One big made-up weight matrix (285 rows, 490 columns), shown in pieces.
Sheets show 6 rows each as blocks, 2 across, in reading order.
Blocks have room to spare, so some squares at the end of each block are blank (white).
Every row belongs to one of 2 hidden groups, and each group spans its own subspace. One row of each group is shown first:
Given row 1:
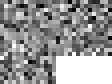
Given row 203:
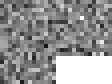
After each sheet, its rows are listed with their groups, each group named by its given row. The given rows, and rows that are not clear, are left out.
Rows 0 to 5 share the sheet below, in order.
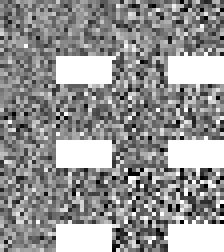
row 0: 203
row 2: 203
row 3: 1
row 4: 1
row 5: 1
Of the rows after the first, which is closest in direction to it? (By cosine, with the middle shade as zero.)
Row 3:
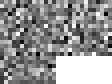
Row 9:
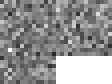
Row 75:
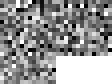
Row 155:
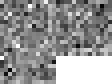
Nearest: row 9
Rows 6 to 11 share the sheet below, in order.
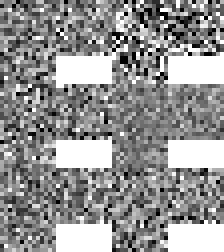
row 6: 203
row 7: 203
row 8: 1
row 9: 1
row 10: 203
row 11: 203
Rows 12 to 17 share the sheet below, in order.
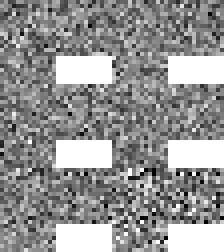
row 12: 203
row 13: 1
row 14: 203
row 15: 203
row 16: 1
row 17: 1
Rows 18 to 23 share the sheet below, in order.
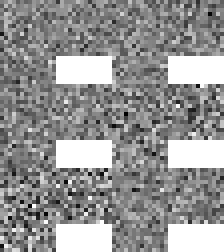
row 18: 203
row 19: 1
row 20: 203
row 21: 203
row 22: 203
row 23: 1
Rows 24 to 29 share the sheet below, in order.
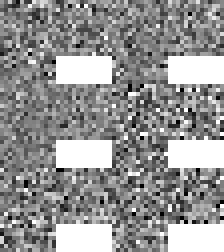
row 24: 1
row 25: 1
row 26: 1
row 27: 1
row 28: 1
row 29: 1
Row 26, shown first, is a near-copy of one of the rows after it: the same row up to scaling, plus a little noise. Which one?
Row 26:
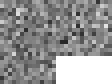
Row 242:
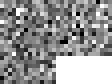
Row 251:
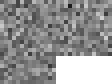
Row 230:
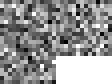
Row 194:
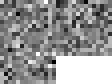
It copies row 242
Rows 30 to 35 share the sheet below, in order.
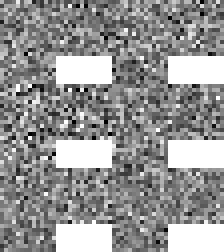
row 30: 1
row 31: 203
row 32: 1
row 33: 203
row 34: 1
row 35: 1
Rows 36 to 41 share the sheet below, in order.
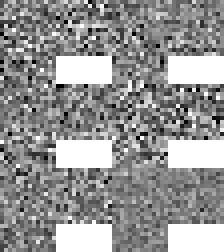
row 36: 203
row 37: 203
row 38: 1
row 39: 1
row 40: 1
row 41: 203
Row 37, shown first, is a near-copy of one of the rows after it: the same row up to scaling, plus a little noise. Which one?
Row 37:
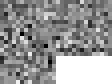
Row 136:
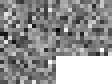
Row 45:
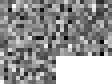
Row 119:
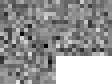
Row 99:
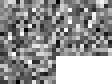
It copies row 119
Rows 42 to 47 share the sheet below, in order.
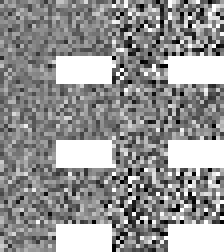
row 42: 1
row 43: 1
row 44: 203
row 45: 203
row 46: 1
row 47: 1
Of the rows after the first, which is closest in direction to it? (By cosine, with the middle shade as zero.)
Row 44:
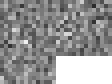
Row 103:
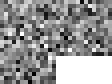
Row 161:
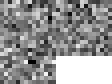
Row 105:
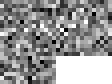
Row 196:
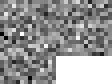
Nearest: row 105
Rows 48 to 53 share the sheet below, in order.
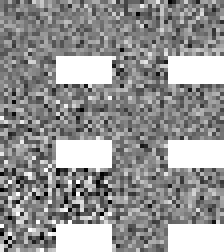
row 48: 1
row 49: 1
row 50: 203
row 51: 1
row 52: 1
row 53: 203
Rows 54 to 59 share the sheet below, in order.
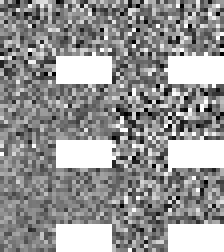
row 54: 1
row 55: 1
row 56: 203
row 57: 203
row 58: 1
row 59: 203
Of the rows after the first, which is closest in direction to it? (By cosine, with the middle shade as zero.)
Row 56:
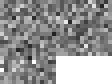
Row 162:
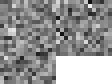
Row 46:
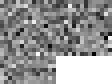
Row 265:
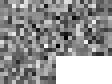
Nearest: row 46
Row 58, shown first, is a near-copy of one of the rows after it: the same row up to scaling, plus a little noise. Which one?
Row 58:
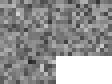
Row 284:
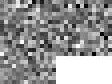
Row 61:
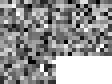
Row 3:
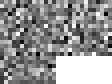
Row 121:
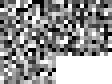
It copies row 61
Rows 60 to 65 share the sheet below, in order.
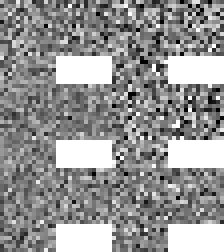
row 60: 1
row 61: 1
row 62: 203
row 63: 1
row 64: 203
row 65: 203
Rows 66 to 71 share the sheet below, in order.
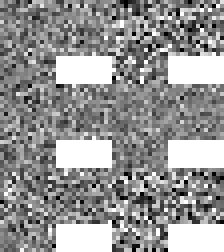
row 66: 1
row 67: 203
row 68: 1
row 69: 203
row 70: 203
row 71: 203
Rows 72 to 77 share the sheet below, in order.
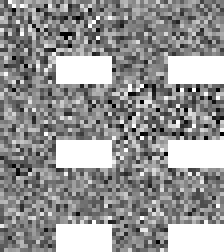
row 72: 203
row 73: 203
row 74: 203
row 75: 1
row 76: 1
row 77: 1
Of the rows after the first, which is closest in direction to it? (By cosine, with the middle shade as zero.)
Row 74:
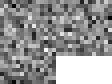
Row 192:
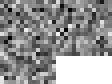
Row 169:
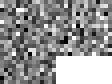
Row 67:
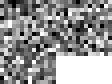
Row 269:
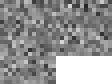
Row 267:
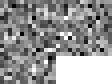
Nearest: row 267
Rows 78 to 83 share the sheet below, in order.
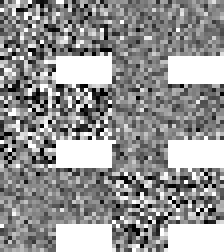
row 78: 1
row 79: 203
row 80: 1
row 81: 1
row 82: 1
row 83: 203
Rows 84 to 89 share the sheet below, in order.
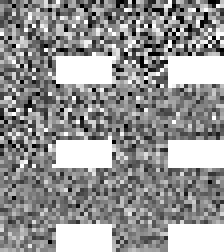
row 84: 203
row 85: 203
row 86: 203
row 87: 1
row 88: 203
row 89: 1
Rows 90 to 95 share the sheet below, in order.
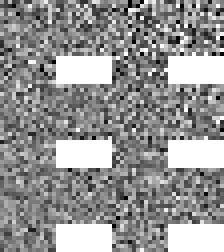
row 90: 1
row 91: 1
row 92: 1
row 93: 1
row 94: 1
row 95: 203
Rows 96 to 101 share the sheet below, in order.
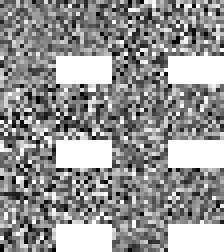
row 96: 1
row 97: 1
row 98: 203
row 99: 203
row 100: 1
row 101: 203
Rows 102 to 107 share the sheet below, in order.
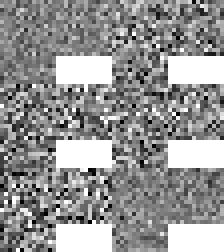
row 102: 1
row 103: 203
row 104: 1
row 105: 203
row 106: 203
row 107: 1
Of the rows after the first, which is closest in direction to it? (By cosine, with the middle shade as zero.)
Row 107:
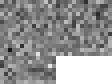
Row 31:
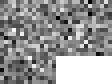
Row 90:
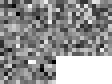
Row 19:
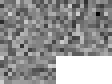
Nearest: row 19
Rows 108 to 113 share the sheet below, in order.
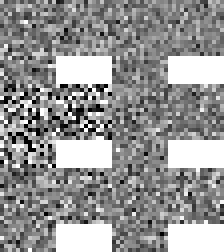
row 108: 1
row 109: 203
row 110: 203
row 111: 203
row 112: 203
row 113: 1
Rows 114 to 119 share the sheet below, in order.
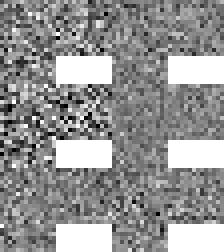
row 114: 203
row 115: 203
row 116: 203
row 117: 1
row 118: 1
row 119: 203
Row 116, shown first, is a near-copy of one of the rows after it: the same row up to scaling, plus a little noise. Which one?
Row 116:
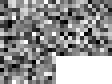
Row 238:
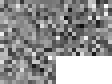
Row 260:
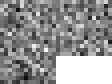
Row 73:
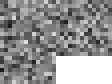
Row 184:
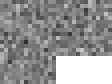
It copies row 73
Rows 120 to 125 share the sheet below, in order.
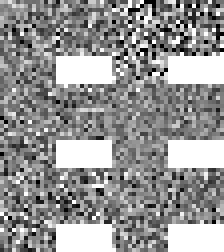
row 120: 203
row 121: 1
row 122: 203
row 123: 1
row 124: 203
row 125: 203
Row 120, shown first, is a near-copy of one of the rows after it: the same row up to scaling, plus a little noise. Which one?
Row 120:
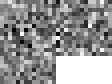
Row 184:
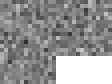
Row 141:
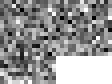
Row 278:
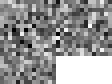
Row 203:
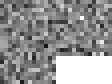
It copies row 278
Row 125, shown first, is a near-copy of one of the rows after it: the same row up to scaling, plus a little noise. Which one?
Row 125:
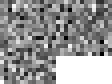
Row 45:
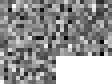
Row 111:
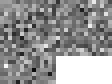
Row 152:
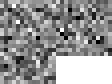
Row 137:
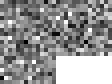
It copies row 45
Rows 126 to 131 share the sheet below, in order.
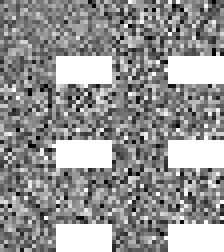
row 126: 203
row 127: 203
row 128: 1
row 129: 1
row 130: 203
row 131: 1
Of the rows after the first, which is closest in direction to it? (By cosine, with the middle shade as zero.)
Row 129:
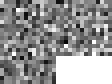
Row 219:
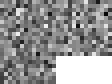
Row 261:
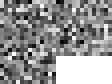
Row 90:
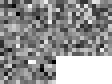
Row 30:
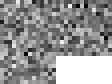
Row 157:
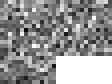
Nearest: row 261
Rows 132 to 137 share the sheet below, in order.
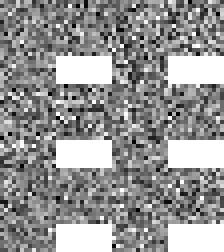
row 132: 1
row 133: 203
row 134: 203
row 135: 203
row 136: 203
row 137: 203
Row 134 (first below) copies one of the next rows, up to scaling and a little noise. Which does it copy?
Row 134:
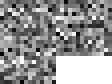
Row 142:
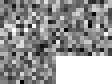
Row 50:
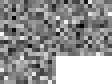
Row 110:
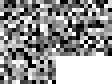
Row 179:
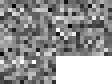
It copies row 179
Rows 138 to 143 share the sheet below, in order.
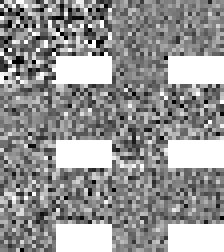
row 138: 203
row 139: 1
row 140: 1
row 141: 203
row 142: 203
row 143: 1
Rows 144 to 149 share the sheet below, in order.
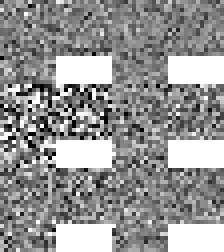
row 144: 1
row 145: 203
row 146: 1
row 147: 203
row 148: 1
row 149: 1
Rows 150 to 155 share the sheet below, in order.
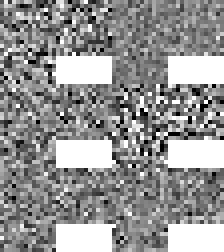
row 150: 1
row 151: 1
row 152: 203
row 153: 203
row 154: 203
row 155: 1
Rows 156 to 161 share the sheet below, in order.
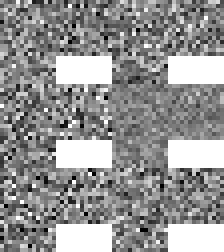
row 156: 1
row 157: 203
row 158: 1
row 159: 203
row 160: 203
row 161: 1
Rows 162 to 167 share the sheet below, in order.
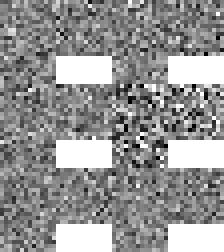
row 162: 203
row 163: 1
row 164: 1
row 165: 1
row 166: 203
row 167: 1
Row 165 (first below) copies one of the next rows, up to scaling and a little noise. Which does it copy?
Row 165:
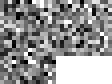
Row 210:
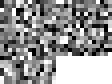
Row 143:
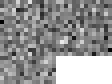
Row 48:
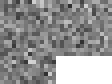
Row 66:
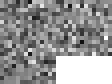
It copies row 48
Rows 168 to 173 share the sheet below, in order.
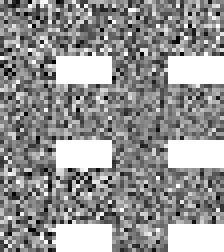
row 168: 1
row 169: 1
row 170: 1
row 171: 1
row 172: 1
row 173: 203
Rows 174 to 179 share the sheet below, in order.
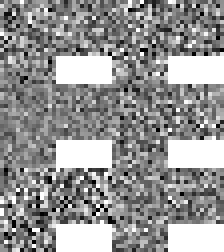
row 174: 203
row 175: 1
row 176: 1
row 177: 203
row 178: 203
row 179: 203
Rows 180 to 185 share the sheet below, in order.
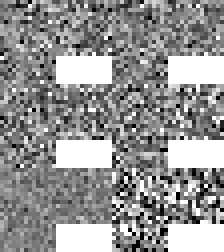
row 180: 1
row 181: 1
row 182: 203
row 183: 1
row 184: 203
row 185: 203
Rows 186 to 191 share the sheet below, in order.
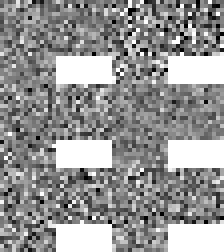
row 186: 1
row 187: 1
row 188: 1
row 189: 203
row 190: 203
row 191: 1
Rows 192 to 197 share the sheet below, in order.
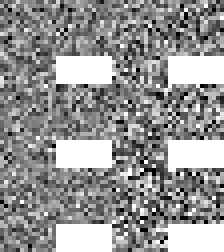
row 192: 203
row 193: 203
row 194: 1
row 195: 203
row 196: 203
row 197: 1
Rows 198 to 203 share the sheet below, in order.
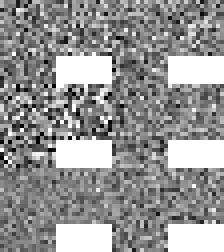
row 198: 1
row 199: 203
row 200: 1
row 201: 203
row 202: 1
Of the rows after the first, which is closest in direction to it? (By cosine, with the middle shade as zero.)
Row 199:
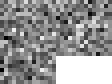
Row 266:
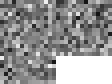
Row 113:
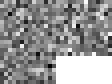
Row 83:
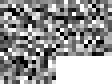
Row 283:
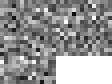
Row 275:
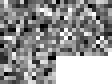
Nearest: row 83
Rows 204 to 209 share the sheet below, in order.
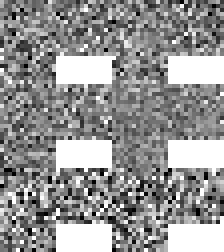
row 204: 203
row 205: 1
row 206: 1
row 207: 1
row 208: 203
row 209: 203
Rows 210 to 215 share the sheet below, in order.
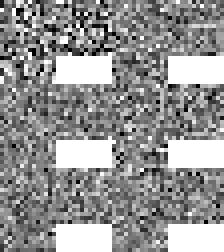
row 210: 1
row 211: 203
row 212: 203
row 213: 1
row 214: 1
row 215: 1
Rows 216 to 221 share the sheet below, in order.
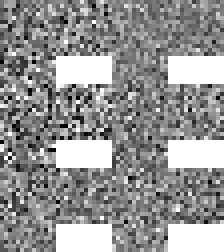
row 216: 203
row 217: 203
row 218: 1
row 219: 1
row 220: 203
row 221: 1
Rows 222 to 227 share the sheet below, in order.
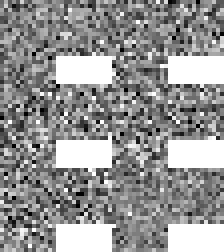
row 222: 203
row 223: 1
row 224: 203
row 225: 203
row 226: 203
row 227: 1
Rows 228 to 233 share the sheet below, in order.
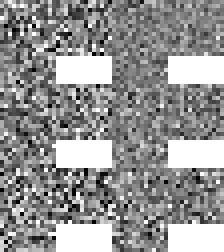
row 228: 203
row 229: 1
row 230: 1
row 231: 1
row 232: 1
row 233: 203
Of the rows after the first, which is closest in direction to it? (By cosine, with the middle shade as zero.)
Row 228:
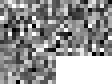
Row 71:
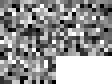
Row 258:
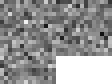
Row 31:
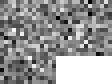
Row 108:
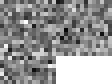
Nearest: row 31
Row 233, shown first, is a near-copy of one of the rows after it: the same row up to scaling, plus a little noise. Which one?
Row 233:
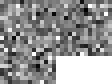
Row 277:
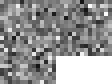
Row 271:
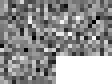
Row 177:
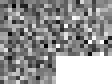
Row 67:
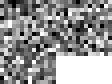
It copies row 277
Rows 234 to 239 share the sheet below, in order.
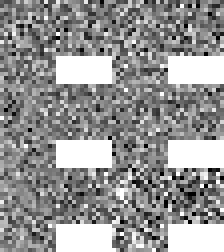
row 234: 203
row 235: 1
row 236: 203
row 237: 203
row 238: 203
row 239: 203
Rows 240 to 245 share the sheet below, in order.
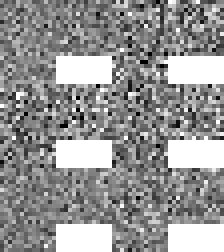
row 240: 1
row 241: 1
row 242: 1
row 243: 1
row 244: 1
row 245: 203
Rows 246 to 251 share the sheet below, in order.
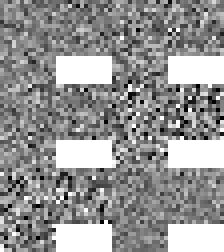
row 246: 1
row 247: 203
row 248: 1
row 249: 1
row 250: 203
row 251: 1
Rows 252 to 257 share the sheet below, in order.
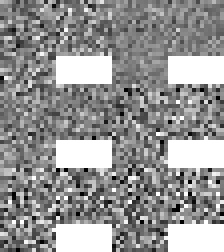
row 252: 203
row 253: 203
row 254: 1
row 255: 203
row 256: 203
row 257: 1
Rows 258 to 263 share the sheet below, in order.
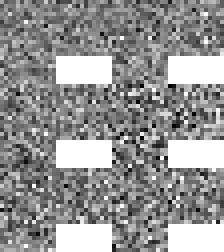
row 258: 1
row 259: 203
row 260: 203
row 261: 1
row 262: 203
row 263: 203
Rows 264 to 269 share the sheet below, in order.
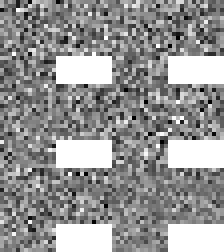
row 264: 1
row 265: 203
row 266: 1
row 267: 203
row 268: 1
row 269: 1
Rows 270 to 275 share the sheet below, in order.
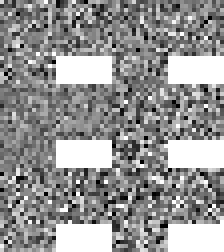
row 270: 1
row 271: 203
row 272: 203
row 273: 203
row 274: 1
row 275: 203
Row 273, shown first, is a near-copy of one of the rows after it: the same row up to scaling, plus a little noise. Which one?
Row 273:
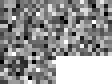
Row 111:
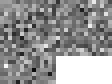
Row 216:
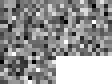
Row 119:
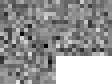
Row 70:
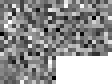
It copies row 216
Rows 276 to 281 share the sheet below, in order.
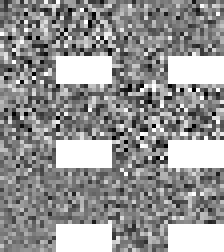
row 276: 203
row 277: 203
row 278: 203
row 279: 1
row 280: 1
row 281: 203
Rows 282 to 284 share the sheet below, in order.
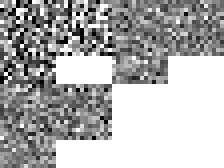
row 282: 1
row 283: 203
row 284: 1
